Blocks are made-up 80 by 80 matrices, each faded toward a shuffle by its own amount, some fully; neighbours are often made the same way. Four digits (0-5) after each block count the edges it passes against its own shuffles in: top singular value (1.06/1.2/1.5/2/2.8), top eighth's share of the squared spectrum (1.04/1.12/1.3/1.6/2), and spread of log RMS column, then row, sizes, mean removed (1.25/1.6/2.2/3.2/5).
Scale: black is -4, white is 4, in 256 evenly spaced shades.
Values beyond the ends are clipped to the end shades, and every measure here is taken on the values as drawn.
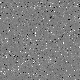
1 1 0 0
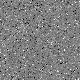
0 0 0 0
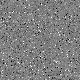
0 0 0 0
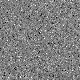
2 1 0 0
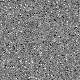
2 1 0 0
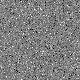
1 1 0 0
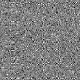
4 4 2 2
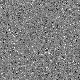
2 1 0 0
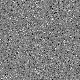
2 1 0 0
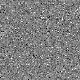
3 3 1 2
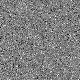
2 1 0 0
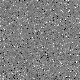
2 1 1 0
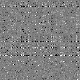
4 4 2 3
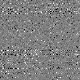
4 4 1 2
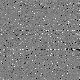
3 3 0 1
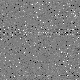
3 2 0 1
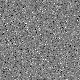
1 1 0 0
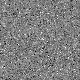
2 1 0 0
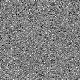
3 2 0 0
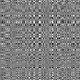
5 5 4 4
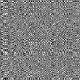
5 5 3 3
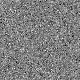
0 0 0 0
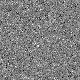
0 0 0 0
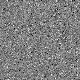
0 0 1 0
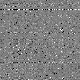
4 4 1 2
